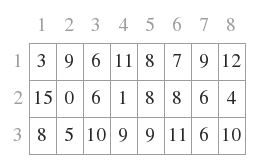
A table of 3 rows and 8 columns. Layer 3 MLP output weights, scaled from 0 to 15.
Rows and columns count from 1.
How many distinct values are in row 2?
6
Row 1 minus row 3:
-5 4 -4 2 -1 -4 3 2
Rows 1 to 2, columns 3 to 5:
6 11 8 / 6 1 8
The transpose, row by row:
3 15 8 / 9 0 5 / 6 6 10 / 11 1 9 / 8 8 9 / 7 8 11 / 9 6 6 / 12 4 10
